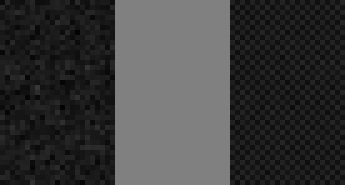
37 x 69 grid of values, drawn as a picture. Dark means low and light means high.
The table splits into one row of 3 panels. Panel 1,1: very low, fine-grained, faint in contrast. Panel 1,2: middling, flat. Panel 1,3: very low, checkered, faint in contrast.
